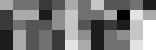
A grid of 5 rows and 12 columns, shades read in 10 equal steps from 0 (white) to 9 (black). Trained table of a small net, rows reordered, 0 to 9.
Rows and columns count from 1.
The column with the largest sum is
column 1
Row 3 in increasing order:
0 2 2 4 5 6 6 6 7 7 8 8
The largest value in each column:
8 5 6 8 7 3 6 8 7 9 5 8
